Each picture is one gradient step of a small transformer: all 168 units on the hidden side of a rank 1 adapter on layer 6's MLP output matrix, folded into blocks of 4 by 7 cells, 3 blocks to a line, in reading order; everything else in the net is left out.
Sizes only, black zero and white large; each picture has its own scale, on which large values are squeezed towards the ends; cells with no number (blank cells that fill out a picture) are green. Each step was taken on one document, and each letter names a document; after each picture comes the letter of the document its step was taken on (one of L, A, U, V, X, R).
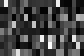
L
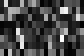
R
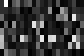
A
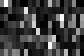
L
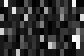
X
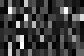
R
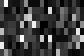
A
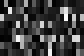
R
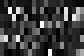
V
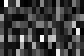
X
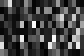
L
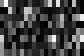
L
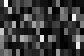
A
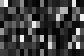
X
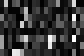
L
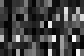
R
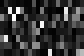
V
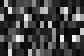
R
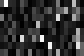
X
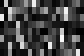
R
